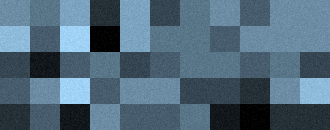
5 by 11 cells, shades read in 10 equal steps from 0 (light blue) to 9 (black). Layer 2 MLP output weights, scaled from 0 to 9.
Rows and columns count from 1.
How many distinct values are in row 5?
6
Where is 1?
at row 2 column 1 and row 4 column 11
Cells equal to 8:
3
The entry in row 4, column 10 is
3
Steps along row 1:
up down up down up down down up down same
